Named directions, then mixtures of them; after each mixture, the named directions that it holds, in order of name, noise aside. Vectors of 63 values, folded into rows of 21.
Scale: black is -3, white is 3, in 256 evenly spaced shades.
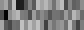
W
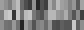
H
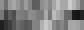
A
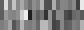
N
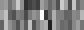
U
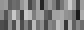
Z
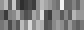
U, W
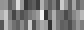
U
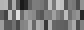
H, W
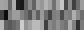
W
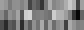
A, H, Z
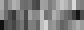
A, U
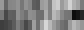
A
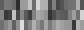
H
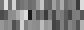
N, W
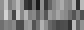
H, N, U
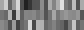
H, U, W
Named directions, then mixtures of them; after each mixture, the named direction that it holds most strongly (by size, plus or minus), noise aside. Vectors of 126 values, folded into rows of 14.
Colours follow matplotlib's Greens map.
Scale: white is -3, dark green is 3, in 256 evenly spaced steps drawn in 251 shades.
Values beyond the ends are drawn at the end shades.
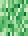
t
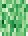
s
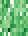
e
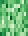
t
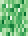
t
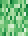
t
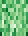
s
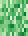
t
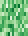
t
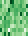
e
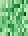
t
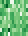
e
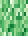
e
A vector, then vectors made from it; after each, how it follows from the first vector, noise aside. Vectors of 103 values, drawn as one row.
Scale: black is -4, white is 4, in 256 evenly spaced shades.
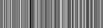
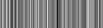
wrapped around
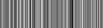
reversed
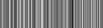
reversed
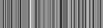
negated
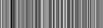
wrapped around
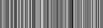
reversed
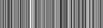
negated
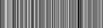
wrapped around
